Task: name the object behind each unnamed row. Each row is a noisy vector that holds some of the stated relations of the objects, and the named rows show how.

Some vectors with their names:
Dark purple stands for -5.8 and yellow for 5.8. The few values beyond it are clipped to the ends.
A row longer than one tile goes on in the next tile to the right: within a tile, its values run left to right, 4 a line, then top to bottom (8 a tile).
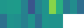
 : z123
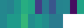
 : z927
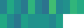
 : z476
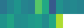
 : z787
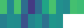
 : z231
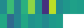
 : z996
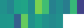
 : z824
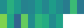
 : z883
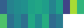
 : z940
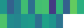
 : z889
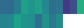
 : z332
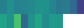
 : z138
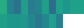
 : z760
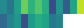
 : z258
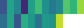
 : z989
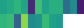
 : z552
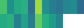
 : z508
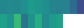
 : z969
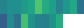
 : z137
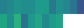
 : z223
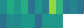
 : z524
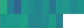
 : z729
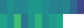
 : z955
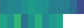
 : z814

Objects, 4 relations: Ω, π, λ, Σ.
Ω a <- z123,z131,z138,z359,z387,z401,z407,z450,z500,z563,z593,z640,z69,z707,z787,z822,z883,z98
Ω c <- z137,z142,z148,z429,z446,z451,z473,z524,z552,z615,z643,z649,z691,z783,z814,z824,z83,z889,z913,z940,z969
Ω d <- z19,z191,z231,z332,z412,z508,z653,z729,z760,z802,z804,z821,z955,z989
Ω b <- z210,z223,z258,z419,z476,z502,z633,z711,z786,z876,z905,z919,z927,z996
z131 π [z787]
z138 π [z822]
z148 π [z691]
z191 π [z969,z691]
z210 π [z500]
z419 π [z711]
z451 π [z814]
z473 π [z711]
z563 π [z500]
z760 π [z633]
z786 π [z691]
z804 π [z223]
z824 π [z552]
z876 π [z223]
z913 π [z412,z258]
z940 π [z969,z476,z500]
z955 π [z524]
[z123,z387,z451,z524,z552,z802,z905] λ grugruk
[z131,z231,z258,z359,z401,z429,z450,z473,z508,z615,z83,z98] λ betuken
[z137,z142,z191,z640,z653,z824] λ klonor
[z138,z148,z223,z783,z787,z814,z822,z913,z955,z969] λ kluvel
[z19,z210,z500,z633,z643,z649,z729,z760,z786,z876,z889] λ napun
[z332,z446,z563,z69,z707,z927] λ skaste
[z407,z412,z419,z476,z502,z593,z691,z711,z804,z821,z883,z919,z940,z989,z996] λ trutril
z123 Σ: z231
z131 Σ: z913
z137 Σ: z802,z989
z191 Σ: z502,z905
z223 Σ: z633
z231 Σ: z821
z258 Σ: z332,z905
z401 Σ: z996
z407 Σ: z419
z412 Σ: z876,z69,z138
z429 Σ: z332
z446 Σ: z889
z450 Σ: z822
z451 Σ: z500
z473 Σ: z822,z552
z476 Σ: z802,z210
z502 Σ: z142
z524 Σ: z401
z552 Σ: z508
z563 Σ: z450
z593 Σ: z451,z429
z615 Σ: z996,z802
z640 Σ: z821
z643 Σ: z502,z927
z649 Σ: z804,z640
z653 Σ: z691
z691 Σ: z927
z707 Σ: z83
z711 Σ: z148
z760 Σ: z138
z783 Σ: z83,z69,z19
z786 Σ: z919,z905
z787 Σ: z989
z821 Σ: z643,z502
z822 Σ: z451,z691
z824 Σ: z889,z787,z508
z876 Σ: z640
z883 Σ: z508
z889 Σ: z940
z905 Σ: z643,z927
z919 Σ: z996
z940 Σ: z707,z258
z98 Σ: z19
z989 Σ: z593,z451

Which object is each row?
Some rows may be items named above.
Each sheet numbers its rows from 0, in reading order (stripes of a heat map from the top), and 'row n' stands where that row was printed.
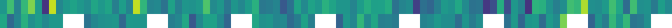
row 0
z996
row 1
z524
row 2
z83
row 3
z649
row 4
z142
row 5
z332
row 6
z593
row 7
z191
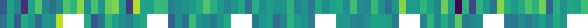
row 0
z989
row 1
z919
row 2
z137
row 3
z359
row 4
z473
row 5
z643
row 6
z615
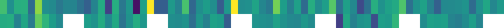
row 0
z508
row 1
z822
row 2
z450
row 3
z786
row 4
z451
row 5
z500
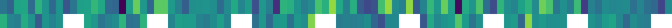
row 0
z446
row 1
z821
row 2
z500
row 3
z593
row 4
z640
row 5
z905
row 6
z824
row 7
z69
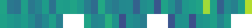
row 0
z760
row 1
z563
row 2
z429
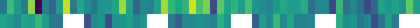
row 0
z691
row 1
z429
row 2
z401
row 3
z142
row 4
z876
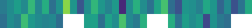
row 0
z653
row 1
z502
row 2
z707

